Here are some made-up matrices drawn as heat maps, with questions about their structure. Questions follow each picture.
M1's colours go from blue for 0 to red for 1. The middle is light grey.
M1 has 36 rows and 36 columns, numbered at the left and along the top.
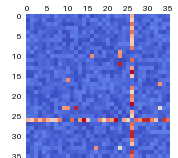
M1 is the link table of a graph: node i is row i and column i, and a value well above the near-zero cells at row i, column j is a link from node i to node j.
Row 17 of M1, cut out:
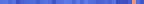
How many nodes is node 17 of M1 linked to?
1
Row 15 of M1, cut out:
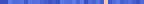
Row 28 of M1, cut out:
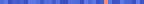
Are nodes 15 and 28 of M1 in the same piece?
yes
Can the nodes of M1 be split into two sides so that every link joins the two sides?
yes
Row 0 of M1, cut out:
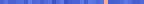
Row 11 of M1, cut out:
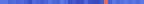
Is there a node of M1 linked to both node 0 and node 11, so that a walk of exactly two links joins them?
yes
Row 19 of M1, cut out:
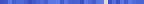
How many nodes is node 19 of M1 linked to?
1
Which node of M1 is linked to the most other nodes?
node 26
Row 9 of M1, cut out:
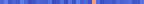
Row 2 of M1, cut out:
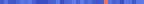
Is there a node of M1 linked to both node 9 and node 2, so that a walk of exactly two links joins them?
no
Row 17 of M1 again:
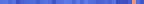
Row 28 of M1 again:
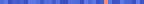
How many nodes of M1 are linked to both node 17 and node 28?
0
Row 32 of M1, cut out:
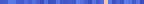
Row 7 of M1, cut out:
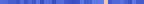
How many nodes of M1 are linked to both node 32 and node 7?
1
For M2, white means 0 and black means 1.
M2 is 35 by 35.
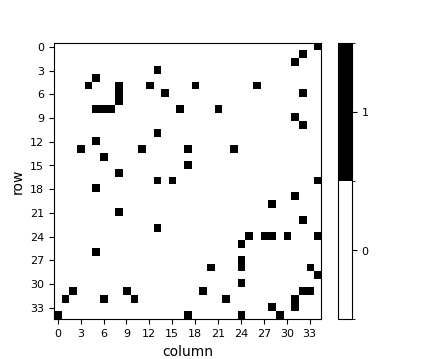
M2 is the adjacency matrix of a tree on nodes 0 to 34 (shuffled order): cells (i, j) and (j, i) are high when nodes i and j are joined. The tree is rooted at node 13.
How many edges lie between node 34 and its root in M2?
2
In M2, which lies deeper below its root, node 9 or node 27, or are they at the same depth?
node 9
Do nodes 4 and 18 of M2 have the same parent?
yes
